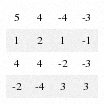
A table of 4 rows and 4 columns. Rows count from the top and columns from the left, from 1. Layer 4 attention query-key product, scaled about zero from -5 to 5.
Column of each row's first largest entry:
1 2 1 3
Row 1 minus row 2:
4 2 -5 -2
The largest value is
5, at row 1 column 1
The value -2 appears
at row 3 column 3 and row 4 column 1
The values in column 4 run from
-3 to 3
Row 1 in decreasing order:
5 4 -3 -4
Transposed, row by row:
5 1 4 -2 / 4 2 4 -4 / -4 1 -2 3 / -3 -1 -3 3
